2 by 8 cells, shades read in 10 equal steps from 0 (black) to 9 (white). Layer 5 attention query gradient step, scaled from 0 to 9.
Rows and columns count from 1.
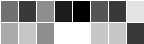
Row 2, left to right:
6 7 5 9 9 7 7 2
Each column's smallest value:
4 2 5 1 0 3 2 2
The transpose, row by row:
4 6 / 2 7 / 5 5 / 1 9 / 0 9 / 3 7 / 2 7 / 8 2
